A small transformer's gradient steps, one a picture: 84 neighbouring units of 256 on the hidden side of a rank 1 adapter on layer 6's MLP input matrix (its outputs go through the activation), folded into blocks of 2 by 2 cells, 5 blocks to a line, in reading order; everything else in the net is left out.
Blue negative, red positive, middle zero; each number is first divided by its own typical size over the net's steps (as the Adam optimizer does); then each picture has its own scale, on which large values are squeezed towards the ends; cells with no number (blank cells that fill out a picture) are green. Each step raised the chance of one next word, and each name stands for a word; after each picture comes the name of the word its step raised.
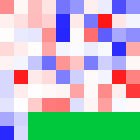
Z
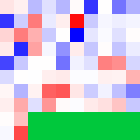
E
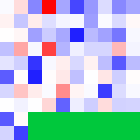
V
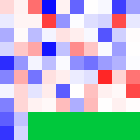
Z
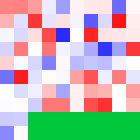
Z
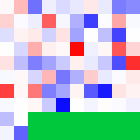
V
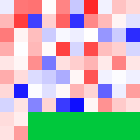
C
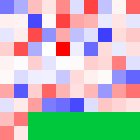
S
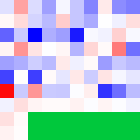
V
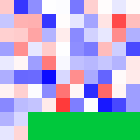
C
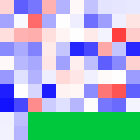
C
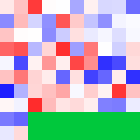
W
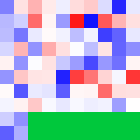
Z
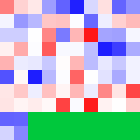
Z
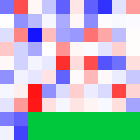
W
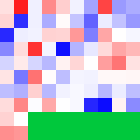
E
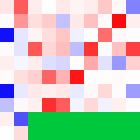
S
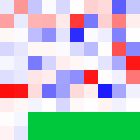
V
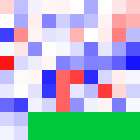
C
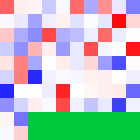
S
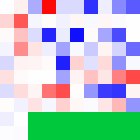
V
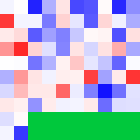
V
